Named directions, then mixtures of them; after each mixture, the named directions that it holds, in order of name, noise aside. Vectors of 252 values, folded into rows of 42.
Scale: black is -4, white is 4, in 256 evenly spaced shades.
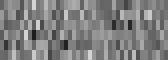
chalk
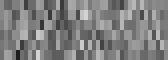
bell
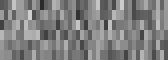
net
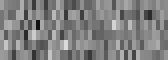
chalk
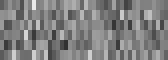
chalk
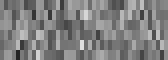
bell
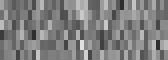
bell, net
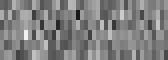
bell, chalk, net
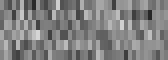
bell, chalk, net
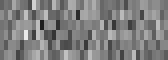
bell, chalk, net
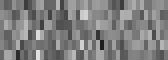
bell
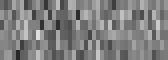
bell, net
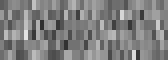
bell, chalk, net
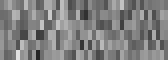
bell
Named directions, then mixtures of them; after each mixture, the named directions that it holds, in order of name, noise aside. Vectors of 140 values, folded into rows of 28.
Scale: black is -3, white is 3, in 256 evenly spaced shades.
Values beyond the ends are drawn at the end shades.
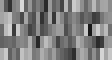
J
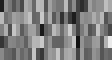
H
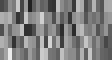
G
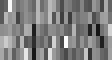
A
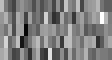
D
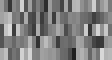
J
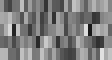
J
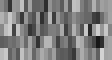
J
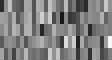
A, H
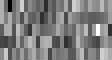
A, J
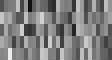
G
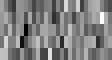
D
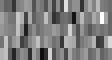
D, H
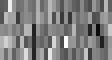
A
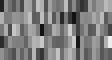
H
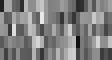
H, J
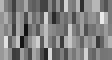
D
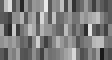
J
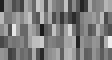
H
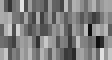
J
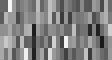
A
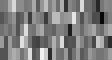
D, H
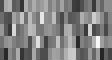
H, J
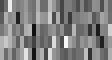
A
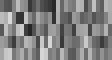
G, J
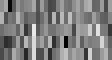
A
